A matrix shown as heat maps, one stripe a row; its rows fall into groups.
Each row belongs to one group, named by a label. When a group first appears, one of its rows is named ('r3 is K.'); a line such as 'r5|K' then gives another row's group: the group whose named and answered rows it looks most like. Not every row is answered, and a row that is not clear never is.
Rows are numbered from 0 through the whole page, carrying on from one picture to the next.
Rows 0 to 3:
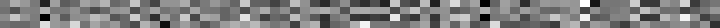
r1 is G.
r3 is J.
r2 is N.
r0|N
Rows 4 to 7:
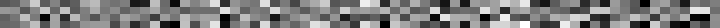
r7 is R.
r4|R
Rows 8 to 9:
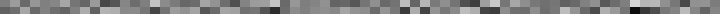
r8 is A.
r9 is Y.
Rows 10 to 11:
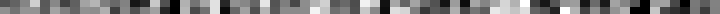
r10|R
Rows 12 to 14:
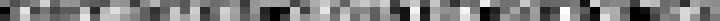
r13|Y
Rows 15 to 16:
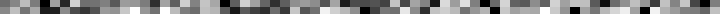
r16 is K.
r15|N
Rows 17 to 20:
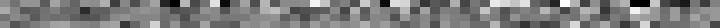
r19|A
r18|A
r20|J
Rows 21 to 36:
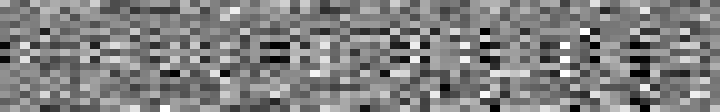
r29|Y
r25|N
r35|Y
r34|G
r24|G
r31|R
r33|J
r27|Y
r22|J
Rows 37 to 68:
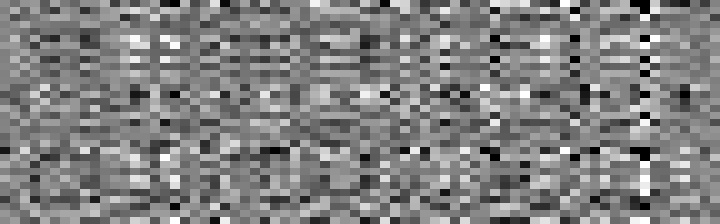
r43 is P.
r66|R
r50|R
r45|K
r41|A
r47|K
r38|K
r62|P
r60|P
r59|K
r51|G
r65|Y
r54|J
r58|Y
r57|J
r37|R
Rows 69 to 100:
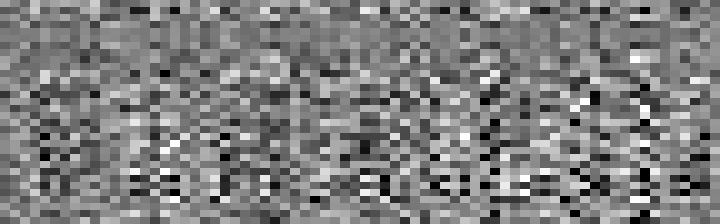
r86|K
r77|A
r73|G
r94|R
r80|G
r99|K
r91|N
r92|G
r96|R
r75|Y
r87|Y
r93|K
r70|R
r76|A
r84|J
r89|P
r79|J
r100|Y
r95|N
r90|K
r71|A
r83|N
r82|Y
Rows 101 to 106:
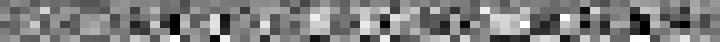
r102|G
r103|R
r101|A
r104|R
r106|P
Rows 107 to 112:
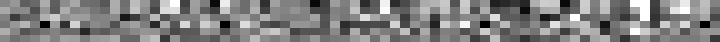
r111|A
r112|J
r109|J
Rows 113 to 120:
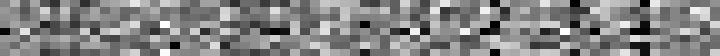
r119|R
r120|K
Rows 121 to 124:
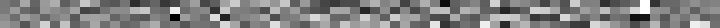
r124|G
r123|R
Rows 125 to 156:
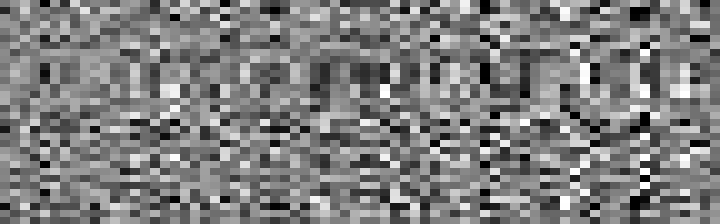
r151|J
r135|N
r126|Y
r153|R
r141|K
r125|N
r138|P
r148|N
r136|N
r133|J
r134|N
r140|P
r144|J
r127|R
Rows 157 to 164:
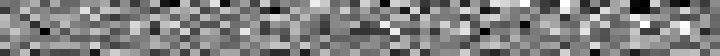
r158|Y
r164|Y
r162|A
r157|R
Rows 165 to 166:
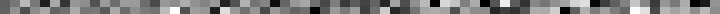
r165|N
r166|P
